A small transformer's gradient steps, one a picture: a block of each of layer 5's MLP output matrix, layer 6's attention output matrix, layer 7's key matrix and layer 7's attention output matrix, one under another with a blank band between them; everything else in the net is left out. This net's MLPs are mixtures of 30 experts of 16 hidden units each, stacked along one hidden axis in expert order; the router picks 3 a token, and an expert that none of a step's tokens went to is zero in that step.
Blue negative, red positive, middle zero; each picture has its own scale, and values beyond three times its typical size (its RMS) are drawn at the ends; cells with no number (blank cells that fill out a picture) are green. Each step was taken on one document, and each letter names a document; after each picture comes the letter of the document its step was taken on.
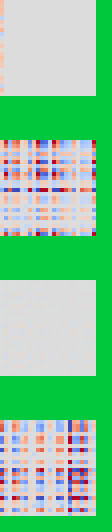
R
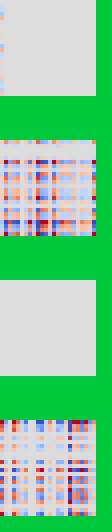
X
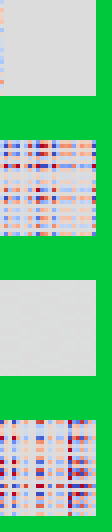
X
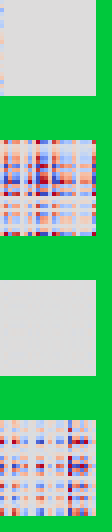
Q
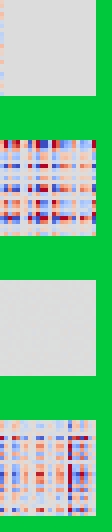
R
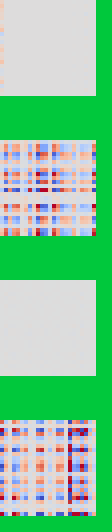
R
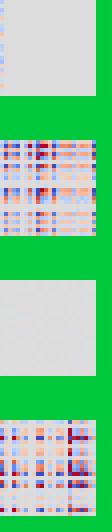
X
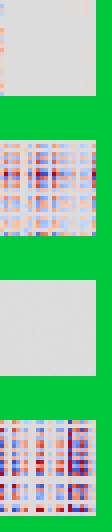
R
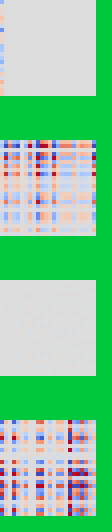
X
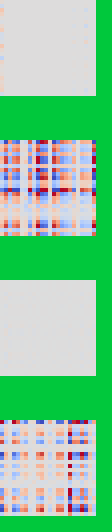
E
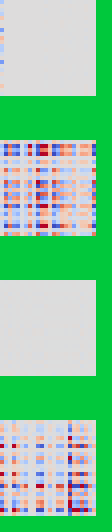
X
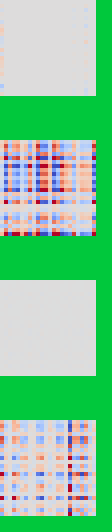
Q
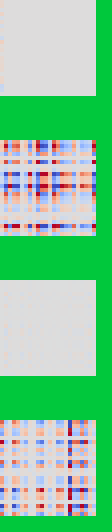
E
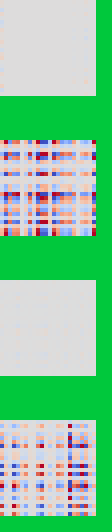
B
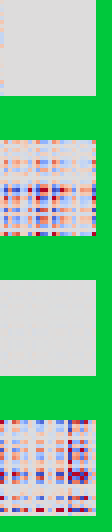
R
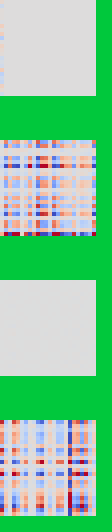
Q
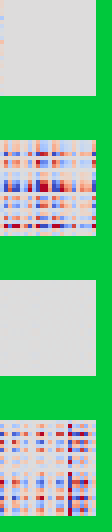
E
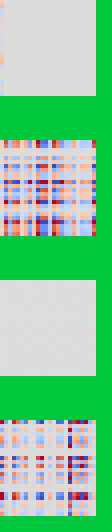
Q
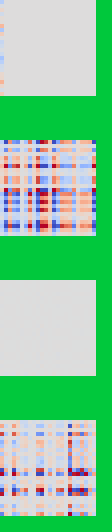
X
